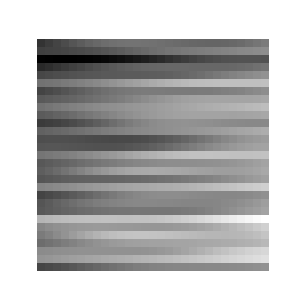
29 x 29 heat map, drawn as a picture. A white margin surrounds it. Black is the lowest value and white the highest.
The bottom right is the ninth with the highest average. On average the colour sits 50% of the way up the scale. Streaks run across, left to right. The ninth with the lowest average is the top left. The field climbs toward the bottom right.
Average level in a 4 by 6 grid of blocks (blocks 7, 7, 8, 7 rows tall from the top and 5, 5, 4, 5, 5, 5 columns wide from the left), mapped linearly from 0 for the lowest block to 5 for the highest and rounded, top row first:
0 1 1 2 2 2 / 1 2 2 3 3 4 / 1 2 3 3 3 4 / 3 3 4 4 4 5
